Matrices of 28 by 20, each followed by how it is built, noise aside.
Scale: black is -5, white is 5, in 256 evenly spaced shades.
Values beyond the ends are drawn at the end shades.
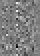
uneven columns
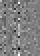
uneven columns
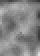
smooth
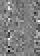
uneven columns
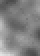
smooth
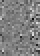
uneven columns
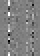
uneven columns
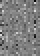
uneven columns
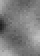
smooth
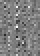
uneven columns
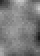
smooth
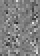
uneven columns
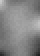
smooth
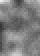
smooth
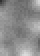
smooth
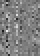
uneven columns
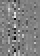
uneven columns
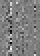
uneven columns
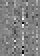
uneven columns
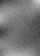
smooth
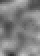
smooth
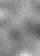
smooth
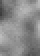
smooth
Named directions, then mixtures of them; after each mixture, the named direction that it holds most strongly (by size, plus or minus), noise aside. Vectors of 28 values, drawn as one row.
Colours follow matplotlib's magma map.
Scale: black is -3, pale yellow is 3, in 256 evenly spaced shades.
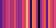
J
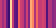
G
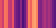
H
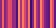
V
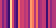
G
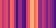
H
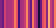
J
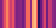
H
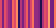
V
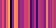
G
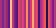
G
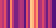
G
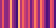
V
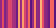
V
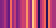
J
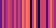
J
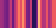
H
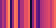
G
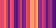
H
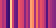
G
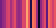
J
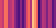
H
